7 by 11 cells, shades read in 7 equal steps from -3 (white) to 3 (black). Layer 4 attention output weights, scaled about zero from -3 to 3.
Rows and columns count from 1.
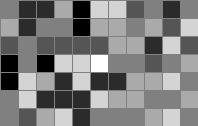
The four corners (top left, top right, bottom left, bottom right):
0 0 0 0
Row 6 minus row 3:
-1 -2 1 1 1 -3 0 0 -2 2 -2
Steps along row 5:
down up up down up same down same down up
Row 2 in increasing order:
-2 -1 -1 -1 -1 0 0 0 1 2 3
